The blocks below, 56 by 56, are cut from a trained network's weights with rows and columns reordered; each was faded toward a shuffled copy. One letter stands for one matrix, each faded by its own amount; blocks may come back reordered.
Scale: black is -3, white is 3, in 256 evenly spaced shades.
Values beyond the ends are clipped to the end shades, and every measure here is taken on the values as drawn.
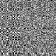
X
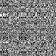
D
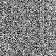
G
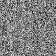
G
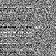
D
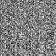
G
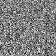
G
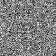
G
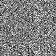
G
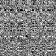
D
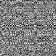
D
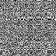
D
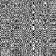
X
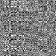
X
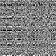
D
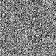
G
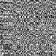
X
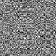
X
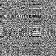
D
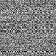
D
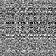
D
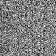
G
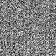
G
